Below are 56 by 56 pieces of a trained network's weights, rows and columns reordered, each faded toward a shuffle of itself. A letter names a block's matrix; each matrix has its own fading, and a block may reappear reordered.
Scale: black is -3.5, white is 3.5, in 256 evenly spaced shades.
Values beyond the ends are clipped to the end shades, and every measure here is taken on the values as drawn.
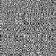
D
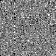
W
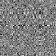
D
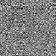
D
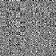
D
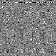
D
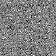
W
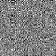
D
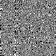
W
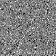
W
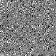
W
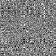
D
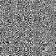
D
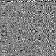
D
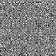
D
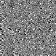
W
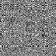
D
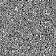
W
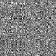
D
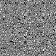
W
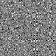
W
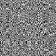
D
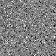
W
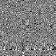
D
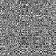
D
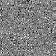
W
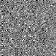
W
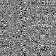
W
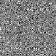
D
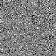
W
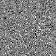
W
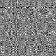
D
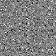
W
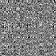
D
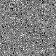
W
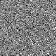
W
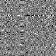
D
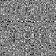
D
